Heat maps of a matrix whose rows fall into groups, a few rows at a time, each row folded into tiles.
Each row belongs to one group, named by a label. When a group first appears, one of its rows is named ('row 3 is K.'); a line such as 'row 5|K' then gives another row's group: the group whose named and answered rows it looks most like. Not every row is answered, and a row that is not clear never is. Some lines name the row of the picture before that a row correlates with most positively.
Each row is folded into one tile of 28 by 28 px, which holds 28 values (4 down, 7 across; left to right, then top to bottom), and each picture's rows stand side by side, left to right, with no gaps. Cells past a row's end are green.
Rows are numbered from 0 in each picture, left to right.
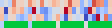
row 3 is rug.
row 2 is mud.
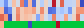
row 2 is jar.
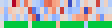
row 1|mud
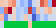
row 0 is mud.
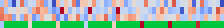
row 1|mud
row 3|rug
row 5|jar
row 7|jar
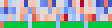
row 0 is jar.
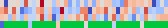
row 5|rug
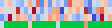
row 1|rug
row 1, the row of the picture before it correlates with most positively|2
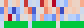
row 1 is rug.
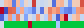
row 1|jar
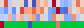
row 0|jar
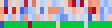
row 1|jar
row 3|mud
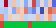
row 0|jar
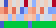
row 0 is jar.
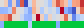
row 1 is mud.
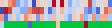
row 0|mud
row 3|jar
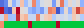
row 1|jar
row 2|jar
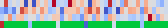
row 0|jar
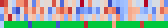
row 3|jar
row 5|jar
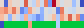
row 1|rug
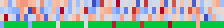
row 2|rug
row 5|jar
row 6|jar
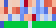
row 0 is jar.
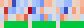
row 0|rug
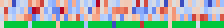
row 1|mud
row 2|rug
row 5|jar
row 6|rug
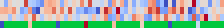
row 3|jar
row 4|rug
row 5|mud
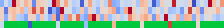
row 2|rug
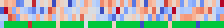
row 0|mud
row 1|jar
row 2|rug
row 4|rug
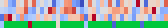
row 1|jar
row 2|mud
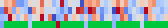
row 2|jar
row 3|mud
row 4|mud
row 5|mud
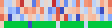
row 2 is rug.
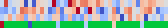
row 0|jar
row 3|mud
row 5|mud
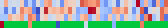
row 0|jar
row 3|mud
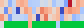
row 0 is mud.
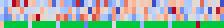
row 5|rug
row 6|mud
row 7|jar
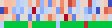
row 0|mud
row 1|rug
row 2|mud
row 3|jar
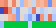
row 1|rug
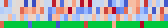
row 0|jar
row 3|jar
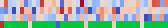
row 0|jar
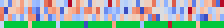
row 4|jar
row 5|mud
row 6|jar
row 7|rug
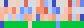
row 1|mud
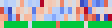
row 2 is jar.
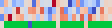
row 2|rug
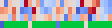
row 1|rug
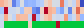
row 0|rug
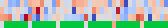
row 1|mud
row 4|rug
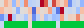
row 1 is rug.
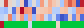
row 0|jar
